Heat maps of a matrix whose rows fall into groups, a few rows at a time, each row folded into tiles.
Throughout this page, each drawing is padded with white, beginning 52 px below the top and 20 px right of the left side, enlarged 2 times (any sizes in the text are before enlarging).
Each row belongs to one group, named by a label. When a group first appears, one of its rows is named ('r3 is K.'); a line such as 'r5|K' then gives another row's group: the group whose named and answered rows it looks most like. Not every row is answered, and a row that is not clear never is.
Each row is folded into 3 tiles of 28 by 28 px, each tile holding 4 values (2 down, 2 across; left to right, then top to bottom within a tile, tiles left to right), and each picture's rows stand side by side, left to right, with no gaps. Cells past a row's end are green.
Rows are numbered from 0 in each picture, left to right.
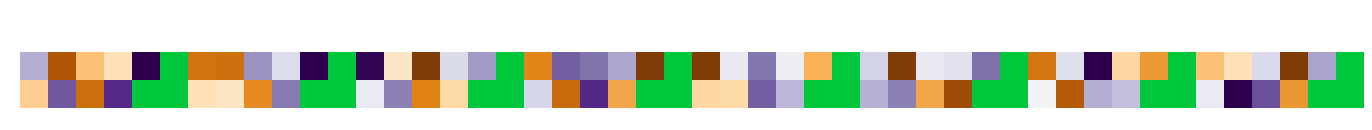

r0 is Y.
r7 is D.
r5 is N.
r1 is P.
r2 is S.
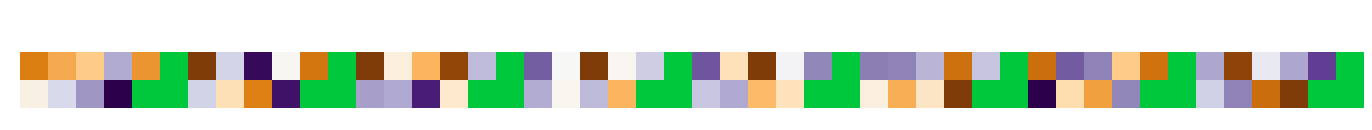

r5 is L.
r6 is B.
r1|B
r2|D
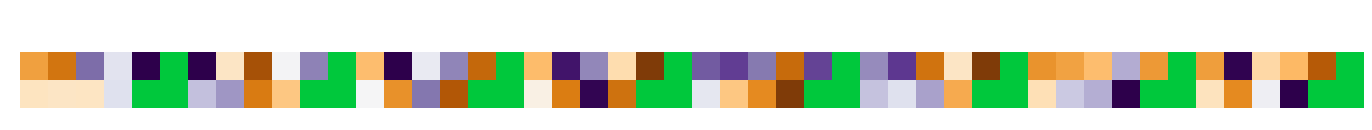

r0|P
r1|S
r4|L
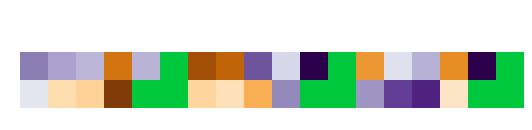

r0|L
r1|P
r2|D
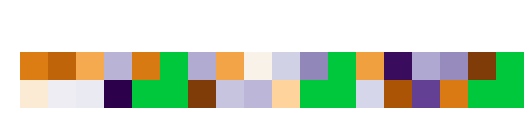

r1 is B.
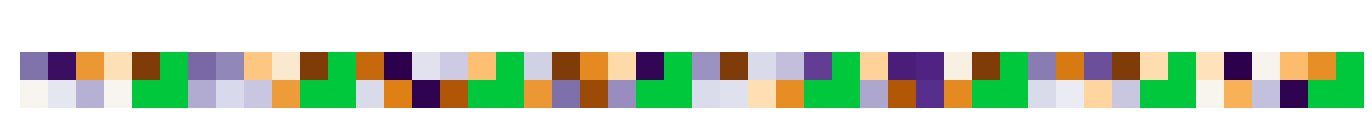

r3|Y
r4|N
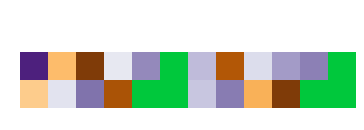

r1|N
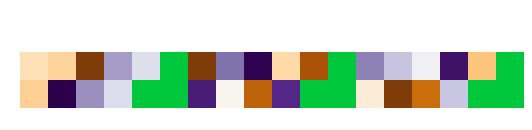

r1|B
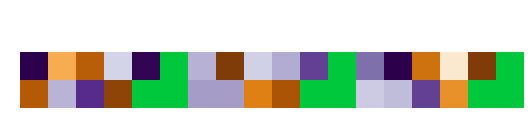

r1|N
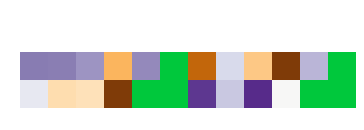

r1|D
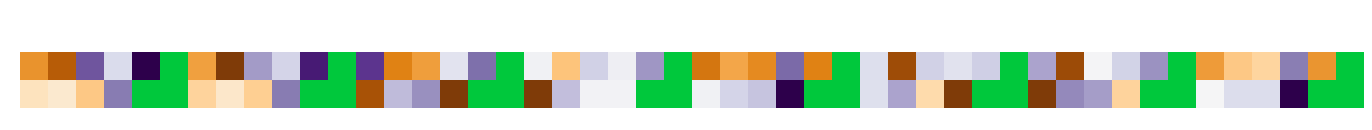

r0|P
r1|P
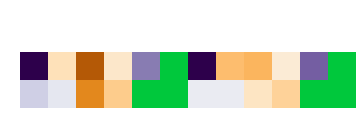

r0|S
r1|S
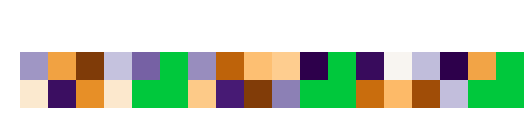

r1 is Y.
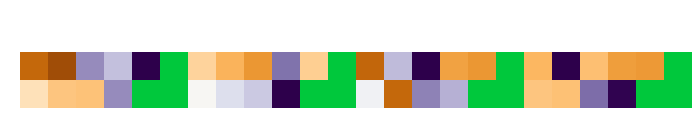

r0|P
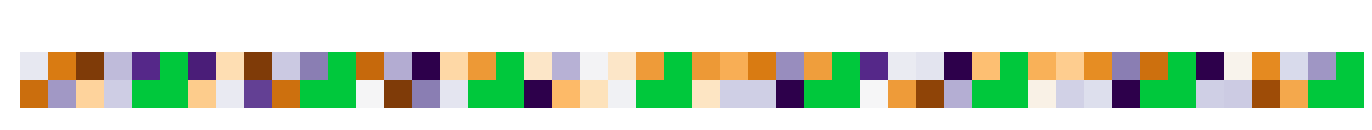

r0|Y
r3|B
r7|S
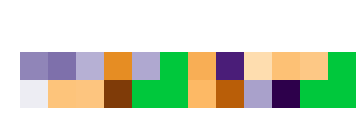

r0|L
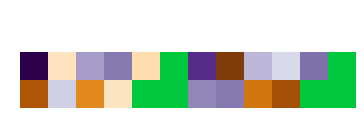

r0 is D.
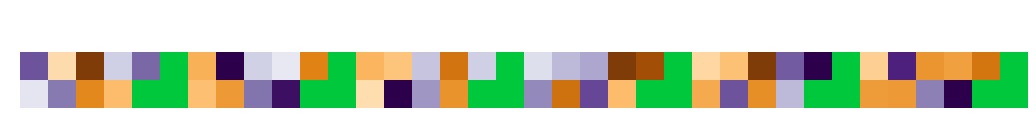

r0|S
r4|Y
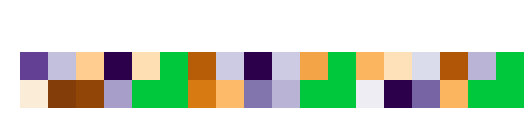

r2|D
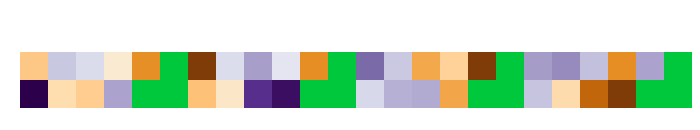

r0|B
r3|L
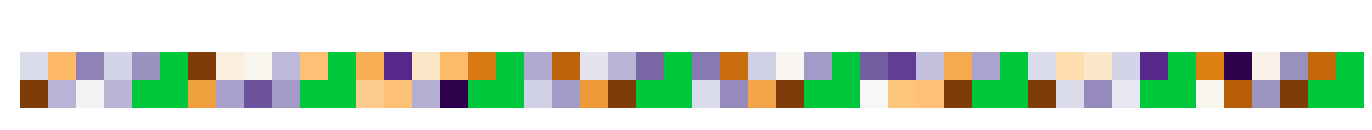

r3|N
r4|N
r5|L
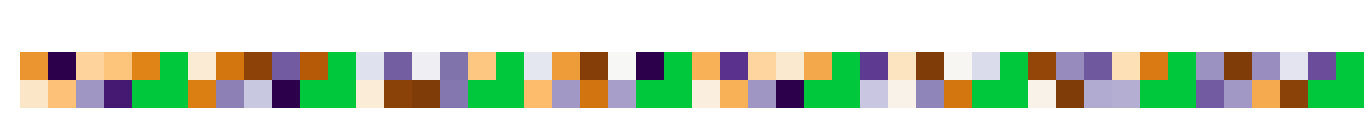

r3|Y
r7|N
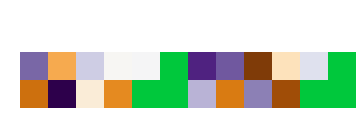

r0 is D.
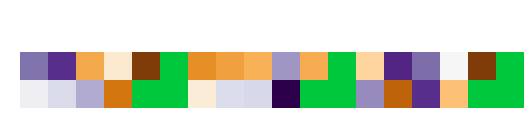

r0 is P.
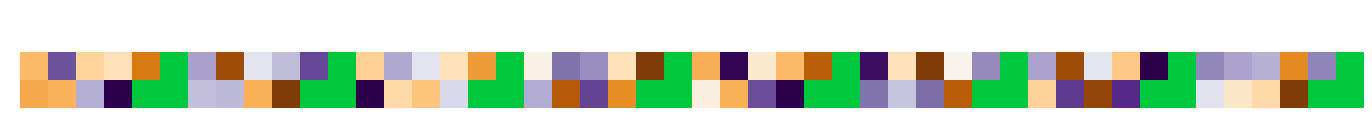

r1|N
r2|B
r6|Y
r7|L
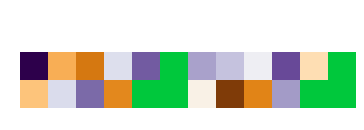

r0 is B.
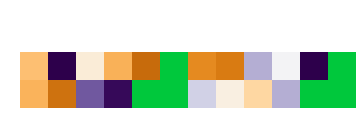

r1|P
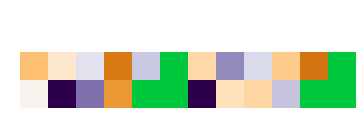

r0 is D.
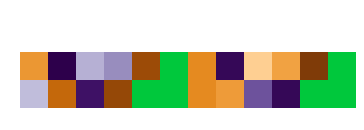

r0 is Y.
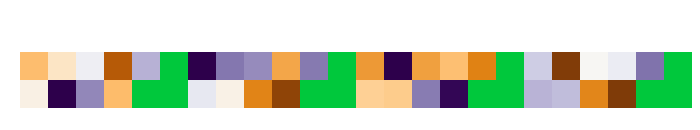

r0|D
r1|L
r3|N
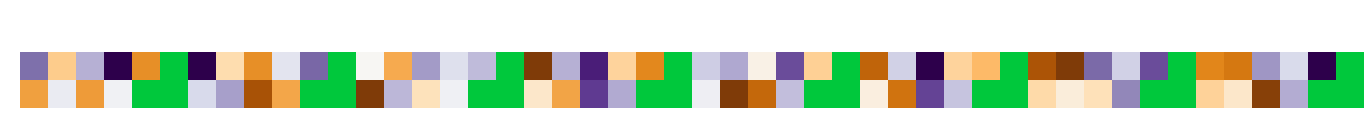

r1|S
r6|P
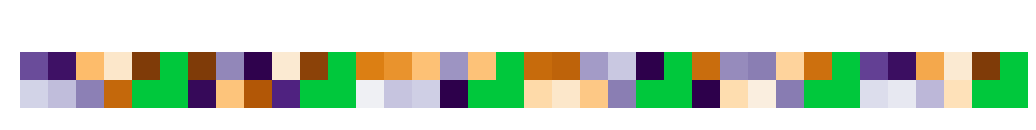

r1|B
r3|P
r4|B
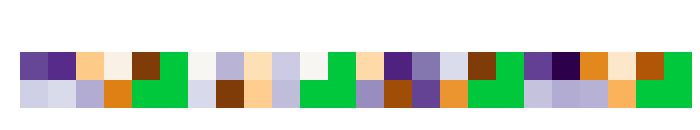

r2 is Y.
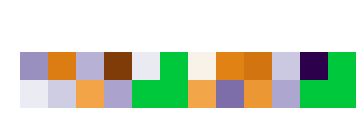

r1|Y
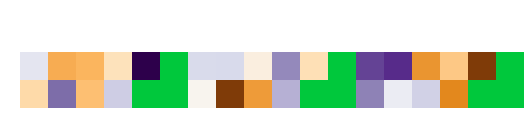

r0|Y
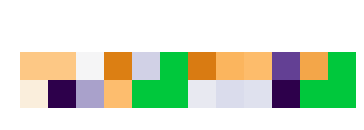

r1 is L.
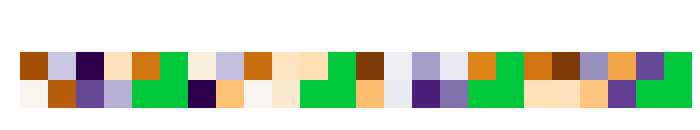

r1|B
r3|P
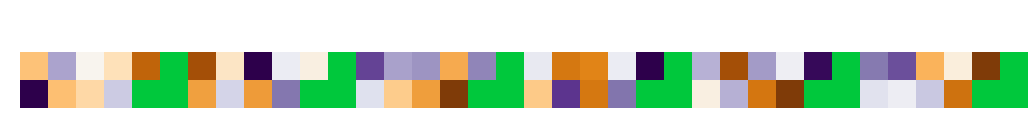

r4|N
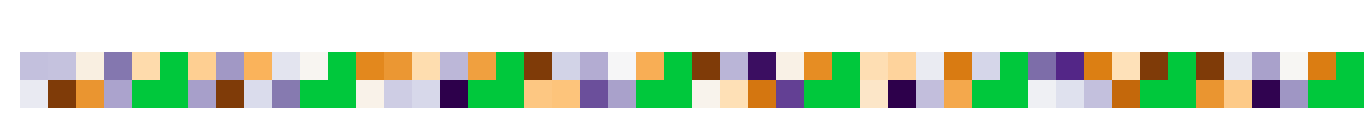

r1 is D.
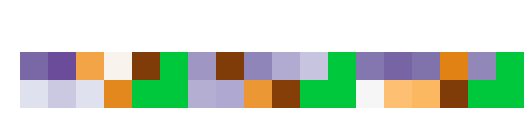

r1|N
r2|L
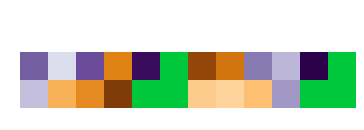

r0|L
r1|P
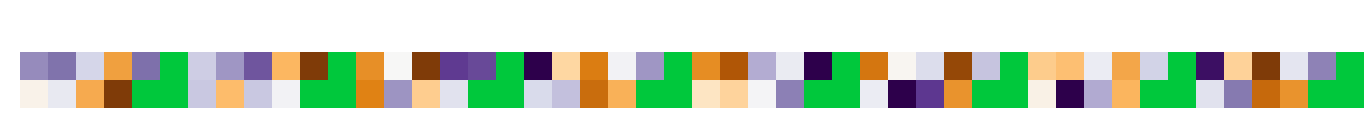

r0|L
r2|Y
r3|S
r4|P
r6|D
